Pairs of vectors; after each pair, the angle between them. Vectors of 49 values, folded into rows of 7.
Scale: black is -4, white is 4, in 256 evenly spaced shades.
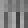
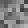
orthogonal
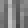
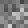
orthogonal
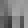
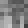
nearly opposite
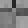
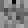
partly aligned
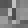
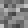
orthogonal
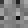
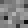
orthogonal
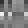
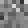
partly opposed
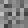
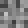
orthogonal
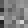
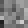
nearly parallel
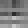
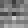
nearly parallel
